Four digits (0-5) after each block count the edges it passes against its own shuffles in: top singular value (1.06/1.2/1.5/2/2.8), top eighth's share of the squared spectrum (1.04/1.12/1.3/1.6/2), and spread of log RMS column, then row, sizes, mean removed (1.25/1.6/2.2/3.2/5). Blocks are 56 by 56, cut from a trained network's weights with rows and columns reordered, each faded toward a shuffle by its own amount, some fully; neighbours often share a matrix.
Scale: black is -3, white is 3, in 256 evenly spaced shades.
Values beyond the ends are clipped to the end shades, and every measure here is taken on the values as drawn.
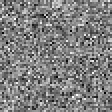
2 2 0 0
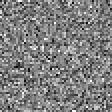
2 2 0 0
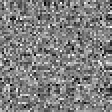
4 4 2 2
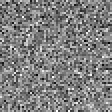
2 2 0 0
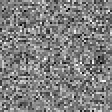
3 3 0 1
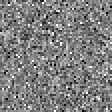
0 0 0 0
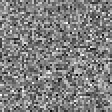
2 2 0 0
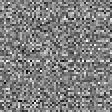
4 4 1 3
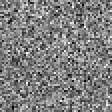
2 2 0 0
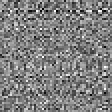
4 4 2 2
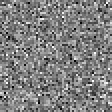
2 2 0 1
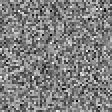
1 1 0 0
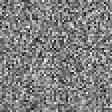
3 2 0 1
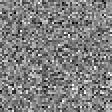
3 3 0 2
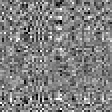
4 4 3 3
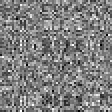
4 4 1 1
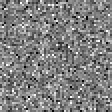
0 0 0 0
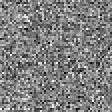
3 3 1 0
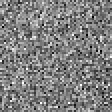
0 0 0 0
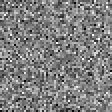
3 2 0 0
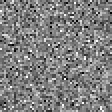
0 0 0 0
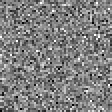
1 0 0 0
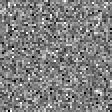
0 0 0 0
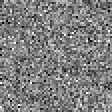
0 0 0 0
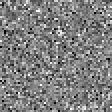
0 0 0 0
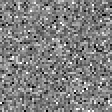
2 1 0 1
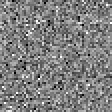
2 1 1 0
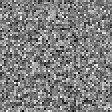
1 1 0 0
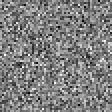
1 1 0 0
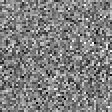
2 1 0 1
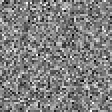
3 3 1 1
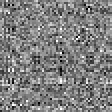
4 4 2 3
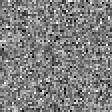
1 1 0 0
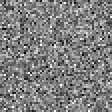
1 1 0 0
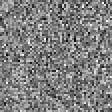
2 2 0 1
